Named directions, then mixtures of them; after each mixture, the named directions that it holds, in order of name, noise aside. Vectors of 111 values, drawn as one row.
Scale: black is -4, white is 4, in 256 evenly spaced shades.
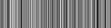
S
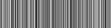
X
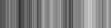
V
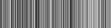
V, X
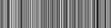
S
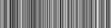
S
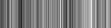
S, V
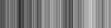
V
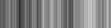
V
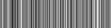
S, X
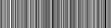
S, X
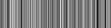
S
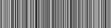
X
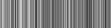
V, X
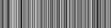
S, X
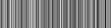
S, X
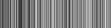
V, X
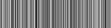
X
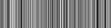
S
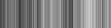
V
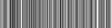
S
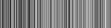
V, X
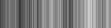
V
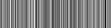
S, X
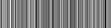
S, X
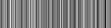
S, X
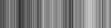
V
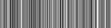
S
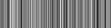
S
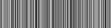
X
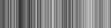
V, X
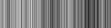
S, V
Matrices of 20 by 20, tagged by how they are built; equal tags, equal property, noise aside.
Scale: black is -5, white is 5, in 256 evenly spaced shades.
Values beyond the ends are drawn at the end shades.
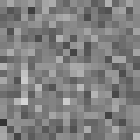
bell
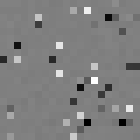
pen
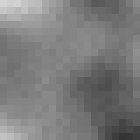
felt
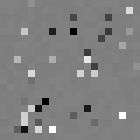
pen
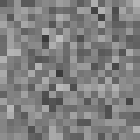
bell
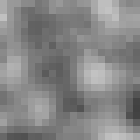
felt
